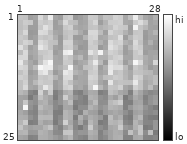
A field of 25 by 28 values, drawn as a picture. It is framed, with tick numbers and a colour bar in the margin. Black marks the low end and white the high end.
A horizontal seam about 60% of the way down splits the table, and the top part is higher. On average the colour sits 70% of the way up the scale. Upright stripes repeat 6 times across the table.
